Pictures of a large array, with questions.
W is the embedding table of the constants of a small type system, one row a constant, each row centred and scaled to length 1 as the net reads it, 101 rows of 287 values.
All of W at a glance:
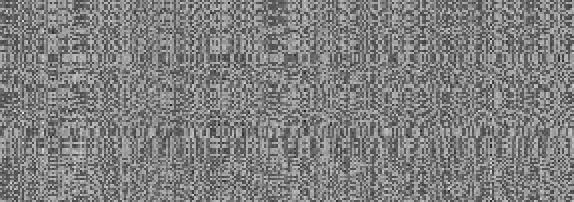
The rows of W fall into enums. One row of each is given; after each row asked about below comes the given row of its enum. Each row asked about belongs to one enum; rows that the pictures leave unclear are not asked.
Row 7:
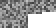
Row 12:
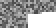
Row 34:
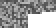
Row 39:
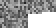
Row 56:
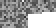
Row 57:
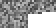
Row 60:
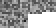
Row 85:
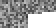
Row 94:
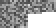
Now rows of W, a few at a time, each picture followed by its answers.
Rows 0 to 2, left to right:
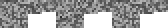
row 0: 34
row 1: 56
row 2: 34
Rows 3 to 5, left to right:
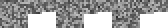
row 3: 34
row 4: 12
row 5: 56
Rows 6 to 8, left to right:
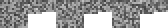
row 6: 94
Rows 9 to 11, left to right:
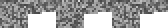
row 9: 34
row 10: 56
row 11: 34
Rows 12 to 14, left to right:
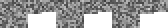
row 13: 7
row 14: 94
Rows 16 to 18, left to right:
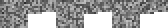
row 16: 94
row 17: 34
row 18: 57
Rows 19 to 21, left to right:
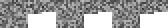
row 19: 12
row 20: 7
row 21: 7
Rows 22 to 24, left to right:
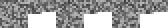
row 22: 34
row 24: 12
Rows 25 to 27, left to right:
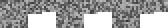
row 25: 7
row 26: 12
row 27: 39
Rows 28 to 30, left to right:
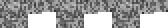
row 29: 39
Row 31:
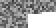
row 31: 12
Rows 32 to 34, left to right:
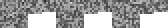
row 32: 56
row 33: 39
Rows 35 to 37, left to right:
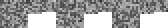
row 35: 94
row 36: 60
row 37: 39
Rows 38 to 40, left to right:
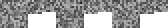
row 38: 57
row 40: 7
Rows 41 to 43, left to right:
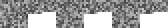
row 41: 85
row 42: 12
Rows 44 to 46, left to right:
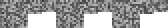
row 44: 94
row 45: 94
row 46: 34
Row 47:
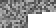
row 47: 7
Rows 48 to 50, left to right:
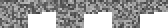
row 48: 34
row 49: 60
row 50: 7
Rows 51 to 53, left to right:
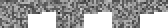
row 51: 34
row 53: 7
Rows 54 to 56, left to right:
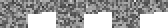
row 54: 12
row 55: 60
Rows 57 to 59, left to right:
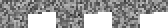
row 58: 39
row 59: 12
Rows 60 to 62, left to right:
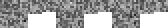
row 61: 39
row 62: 39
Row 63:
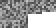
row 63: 7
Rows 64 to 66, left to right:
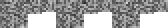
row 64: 94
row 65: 94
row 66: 94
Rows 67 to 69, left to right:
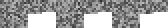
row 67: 94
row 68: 56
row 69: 12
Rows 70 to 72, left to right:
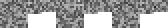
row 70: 12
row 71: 39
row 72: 12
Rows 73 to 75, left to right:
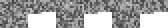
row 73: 12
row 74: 39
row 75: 39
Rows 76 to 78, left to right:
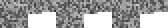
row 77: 12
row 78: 39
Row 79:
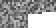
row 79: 57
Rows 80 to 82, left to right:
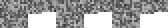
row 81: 85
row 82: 60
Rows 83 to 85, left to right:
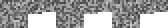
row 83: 57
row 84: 94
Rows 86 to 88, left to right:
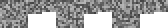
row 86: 7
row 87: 34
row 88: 39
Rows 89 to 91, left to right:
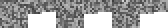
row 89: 34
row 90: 39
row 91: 94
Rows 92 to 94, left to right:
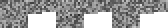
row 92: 7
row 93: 56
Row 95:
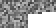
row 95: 57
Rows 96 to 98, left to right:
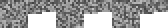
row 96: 7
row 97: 94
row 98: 34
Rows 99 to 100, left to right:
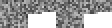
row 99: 85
